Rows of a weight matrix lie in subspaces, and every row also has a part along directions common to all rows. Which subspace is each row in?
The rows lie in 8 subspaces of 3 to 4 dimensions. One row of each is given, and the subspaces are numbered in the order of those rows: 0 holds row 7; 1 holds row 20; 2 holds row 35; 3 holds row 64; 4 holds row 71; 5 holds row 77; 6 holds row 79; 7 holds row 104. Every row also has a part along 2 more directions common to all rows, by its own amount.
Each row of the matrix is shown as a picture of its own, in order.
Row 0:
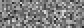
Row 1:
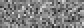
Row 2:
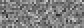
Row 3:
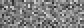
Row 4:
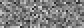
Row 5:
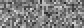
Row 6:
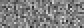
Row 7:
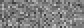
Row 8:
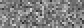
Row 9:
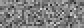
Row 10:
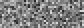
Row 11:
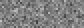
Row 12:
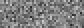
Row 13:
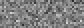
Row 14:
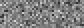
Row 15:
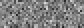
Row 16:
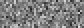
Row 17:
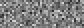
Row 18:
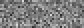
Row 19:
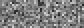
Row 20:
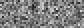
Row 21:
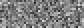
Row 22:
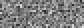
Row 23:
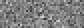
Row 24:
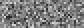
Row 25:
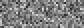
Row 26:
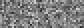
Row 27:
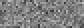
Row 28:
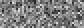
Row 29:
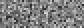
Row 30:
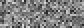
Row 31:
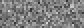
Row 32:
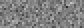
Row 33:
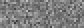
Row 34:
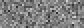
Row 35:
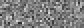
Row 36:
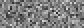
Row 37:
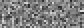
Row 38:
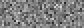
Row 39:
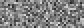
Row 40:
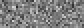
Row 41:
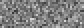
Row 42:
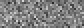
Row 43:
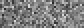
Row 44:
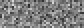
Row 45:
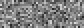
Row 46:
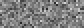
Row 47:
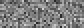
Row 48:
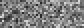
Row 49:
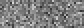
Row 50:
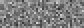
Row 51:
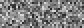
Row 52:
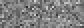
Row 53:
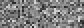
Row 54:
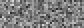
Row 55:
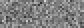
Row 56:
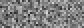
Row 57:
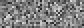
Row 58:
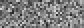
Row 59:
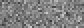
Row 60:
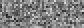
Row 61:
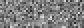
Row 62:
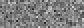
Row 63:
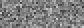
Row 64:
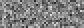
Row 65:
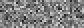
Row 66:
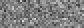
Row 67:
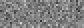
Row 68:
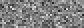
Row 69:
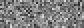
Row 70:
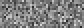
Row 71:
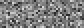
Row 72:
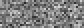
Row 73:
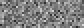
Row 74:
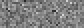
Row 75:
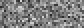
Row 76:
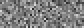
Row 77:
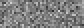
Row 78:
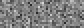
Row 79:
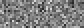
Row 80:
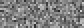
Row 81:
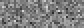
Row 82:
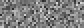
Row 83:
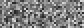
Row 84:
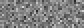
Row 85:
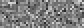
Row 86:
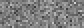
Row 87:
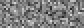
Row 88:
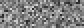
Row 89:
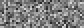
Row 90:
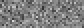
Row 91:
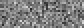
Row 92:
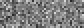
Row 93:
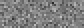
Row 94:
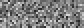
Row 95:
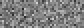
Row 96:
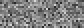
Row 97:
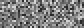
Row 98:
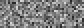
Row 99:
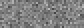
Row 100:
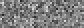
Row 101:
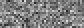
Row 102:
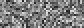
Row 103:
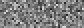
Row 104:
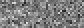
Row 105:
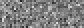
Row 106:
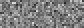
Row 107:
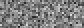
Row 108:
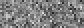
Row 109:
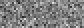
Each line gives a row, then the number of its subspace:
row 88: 5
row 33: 7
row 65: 2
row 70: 3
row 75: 3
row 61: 4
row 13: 7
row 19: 2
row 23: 4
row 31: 6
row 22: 7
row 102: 5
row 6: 3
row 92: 4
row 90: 6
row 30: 5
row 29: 3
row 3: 1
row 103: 2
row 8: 6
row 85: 7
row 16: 4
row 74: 6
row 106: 7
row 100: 1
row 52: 5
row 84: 2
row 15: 4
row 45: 4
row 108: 0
